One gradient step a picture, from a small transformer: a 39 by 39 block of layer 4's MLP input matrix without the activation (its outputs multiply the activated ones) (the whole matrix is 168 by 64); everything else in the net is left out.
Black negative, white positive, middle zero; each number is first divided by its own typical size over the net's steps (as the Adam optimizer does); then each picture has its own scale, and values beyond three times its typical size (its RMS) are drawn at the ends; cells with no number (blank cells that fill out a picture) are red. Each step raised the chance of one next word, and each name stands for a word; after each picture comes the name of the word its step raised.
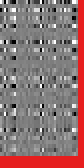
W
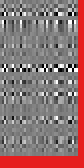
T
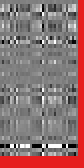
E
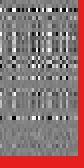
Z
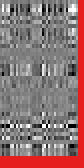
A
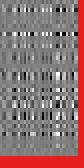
Z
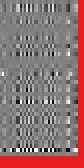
T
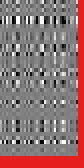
T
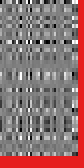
W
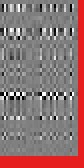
Z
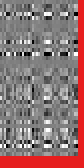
E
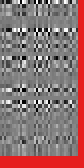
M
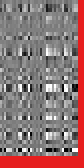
M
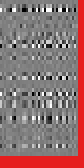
Z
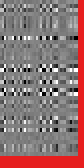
T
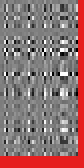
E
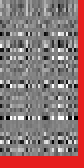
M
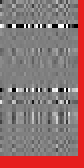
T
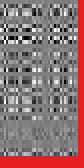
E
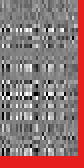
M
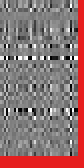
M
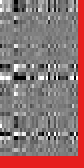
A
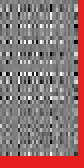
E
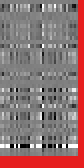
Z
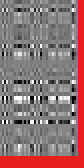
T
